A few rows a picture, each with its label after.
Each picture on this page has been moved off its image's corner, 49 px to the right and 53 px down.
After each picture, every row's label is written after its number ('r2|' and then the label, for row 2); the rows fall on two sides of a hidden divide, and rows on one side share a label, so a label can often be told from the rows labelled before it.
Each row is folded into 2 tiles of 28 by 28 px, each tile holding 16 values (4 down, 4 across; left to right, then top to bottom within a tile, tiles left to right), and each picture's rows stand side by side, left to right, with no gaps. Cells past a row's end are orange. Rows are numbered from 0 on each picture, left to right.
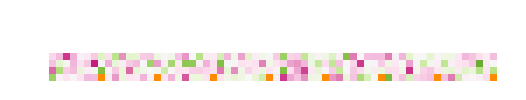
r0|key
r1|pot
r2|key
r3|key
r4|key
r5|key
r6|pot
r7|key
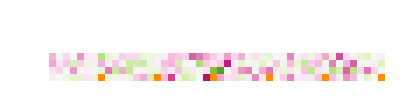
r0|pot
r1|key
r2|key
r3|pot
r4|key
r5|key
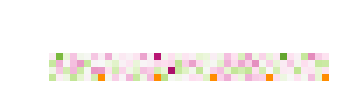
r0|pot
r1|key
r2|pot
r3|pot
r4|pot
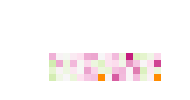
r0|pot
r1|key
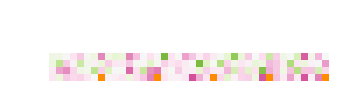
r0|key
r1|pot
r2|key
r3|pot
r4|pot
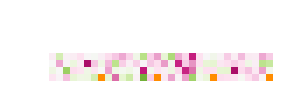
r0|pot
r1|key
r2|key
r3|key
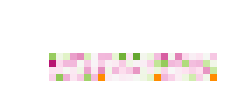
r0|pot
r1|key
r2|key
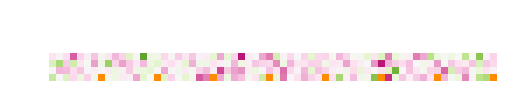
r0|key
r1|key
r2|pot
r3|key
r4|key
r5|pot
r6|pot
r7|key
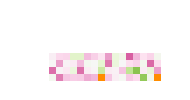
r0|key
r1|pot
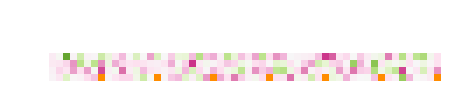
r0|pot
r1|key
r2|pot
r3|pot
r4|key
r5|pot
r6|key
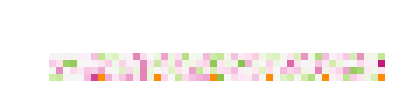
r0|pot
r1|pot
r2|key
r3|pot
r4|key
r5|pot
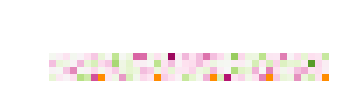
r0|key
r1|pot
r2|key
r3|pot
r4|key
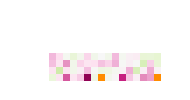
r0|pot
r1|pot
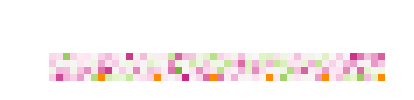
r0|pot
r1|key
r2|pot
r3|pot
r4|pot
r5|key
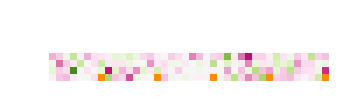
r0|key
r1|key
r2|key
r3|pot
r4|pot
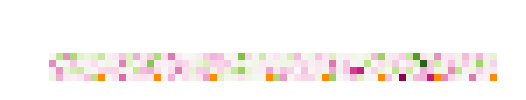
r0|pot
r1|pot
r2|key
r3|pot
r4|key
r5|key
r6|key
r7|pot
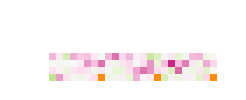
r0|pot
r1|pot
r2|key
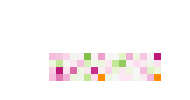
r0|key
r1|key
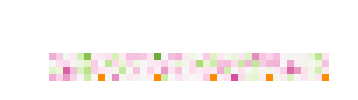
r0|key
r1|pot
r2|key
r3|key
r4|key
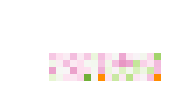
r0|key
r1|pot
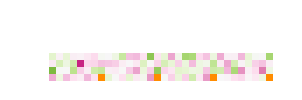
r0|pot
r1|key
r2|key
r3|pot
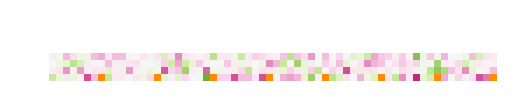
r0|key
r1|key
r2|key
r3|pot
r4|key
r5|key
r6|key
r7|pot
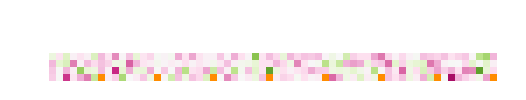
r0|pot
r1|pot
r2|key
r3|key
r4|pot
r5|key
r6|key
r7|key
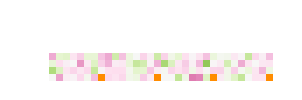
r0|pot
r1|pot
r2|pot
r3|key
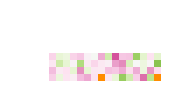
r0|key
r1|key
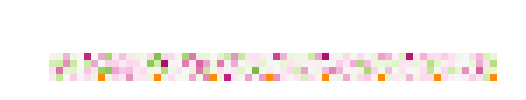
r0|key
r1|pot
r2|pot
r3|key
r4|key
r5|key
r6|key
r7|pot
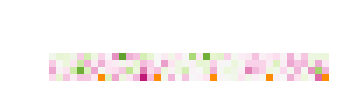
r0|pot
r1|pot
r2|pot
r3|key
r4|pot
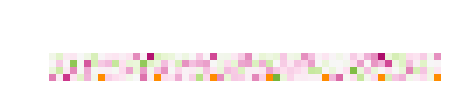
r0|pot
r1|pot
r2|key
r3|pot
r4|key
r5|key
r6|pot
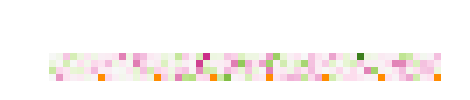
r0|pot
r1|pot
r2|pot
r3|key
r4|pot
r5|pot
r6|key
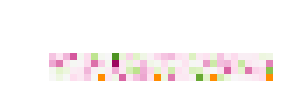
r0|pot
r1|pot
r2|key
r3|key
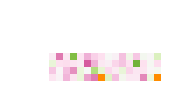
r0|key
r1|pot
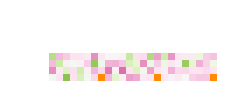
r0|key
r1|key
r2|key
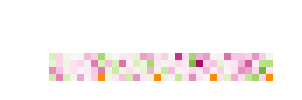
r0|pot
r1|key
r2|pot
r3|key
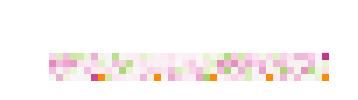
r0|key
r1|pot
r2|pot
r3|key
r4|key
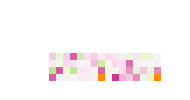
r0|pot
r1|pot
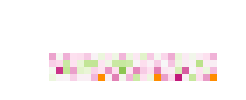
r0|pot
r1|pot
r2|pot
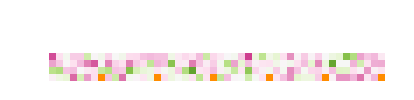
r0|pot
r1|pot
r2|pot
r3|pot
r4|key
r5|pot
